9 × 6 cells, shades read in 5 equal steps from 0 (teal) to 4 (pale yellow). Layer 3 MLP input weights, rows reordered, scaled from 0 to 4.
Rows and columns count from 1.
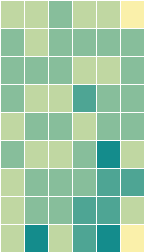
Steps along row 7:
down same same down same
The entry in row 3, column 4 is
3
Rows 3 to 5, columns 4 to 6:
3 3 2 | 1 2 2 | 3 2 2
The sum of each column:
23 20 21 18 14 23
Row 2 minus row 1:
-1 0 0 -1 -1 -2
